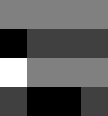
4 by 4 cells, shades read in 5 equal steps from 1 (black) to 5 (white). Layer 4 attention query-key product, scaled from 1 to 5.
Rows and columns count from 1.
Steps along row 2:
up same same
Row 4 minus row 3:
-3 -2 -2 -1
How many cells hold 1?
3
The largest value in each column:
5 3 3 3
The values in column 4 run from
2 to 3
